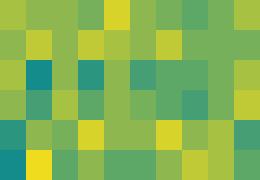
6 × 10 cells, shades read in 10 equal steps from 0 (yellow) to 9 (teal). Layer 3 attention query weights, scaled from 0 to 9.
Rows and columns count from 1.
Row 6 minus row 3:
6 -9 2 -4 2 -1 -2 -4 -2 3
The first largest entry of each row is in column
8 8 2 2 1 1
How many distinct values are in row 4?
6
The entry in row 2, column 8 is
5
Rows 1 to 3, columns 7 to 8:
5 6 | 2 5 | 6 6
